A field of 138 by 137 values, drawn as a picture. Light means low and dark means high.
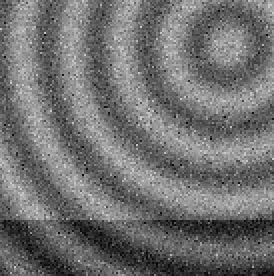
Seam: horizontal, 80% of the way down, the bottom part higher. Mirror symmetry: none. Rings: centred on the top right.
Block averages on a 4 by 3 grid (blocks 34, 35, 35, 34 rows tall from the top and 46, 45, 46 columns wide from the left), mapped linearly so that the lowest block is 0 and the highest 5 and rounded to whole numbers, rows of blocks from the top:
011 | 111 | 110 | 555
